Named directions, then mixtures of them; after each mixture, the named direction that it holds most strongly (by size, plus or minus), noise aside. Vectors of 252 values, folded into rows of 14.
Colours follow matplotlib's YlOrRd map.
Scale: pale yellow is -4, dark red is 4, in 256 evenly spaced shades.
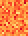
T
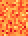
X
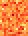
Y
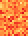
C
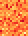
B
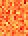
T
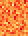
T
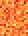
T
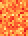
C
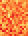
Y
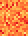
B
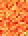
B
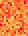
T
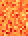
X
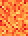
T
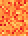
T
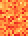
C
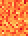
T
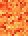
C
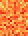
C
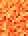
B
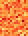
B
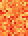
C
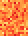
Y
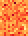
Y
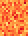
T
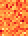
B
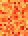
C
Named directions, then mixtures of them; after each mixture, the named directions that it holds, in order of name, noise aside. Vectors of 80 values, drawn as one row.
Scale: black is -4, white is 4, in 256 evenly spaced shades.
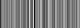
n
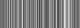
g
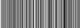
g, n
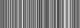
g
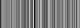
n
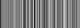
g, n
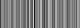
n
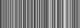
g, n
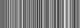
g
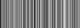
g, n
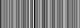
n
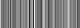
g, n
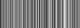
g, n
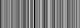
n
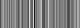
g, n
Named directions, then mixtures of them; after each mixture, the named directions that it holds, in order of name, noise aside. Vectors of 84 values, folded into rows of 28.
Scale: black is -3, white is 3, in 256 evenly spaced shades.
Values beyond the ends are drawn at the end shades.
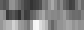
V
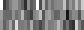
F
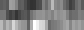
V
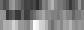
V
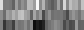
F, V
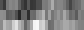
V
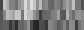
F, V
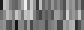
F, V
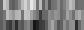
F, V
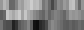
V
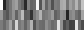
F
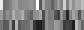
F, V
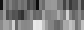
F, V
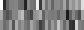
F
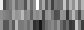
F, V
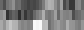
V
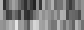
F, V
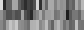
F, V
